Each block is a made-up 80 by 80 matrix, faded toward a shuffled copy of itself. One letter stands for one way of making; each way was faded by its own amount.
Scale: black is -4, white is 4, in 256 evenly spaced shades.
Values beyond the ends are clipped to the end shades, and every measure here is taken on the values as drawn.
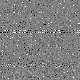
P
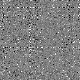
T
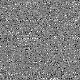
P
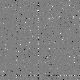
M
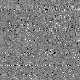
P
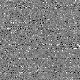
P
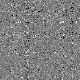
T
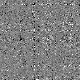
T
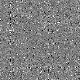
T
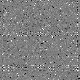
M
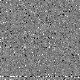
T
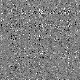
T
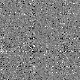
T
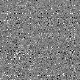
T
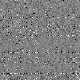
P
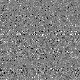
P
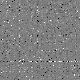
M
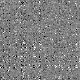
T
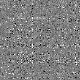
T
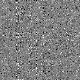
T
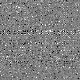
P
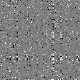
M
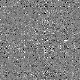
T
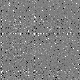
M
